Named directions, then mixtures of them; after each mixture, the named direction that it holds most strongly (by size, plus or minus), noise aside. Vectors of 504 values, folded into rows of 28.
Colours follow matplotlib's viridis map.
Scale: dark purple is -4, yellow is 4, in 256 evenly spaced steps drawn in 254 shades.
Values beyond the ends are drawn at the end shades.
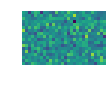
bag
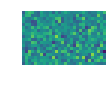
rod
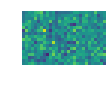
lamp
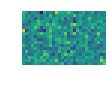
lamp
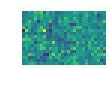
lamp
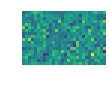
lamp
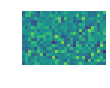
rod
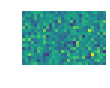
lamp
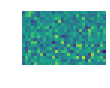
rod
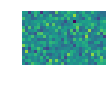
bag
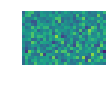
rod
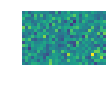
bag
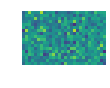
lamp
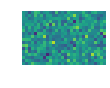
bag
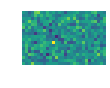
lamp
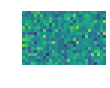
bag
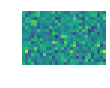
rod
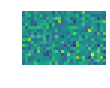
rod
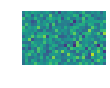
rod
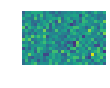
lamp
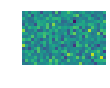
bag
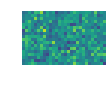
lamp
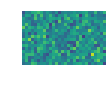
lamp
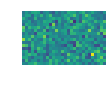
bag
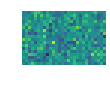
lamp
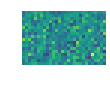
lamp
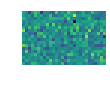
bag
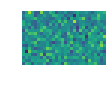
bag
